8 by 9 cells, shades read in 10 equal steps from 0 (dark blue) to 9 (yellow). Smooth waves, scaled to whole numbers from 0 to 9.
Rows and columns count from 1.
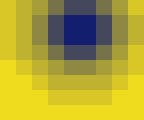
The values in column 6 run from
0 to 9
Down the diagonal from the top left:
8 7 5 4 5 7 8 9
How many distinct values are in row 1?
5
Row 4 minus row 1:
0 0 0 0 0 0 0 0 0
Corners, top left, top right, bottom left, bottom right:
8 8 9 9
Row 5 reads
9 8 7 6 5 5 6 7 8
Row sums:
47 36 36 47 61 71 77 81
